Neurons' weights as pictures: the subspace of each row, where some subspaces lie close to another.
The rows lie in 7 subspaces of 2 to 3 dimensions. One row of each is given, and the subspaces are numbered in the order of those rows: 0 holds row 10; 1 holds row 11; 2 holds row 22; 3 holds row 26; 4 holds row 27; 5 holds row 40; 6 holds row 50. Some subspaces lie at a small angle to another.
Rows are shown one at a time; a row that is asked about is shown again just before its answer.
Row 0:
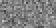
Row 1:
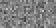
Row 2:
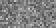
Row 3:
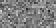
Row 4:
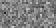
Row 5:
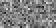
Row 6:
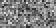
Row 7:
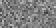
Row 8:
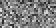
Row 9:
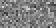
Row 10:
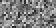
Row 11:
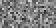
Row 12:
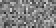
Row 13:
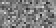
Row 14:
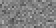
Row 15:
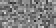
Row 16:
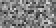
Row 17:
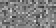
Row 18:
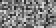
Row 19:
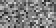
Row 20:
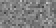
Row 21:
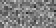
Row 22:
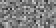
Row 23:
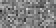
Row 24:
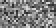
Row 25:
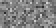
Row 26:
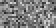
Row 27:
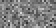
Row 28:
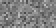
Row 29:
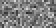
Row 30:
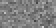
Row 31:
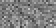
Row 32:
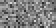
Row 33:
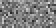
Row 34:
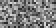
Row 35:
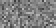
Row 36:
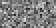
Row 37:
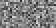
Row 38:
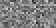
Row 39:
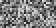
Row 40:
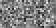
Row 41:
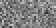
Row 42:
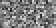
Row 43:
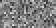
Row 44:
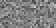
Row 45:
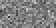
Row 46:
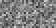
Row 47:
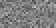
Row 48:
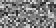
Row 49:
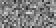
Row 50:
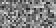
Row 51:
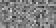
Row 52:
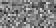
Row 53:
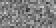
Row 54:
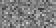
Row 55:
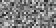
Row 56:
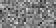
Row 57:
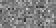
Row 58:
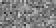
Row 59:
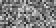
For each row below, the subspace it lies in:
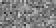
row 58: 0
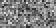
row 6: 3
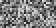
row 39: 3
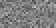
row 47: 2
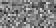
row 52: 2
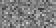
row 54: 4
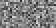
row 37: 1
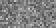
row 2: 3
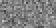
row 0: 5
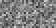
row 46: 0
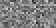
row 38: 6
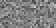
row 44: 2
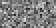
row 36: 2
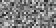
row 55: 0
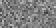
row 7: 1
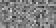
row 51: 1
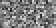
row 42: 6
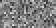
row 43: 3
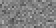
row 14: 5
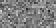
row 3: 5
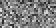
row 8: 1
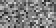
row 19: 0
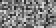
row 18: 5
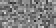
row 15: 0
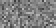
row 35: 4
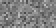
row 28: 0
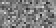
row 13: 6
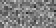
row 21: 4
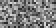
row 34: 3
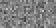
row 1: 2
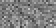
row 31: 4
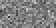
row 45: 5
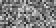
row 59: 3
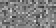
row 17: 1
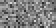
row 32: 3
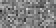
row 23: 5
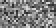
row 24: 0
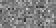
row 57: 5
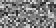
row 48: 2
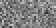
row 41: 1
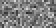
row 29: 4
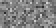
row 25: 6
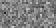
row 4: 6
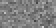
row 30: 0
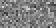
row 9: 6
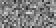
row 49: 4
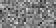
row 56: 5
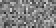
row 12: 3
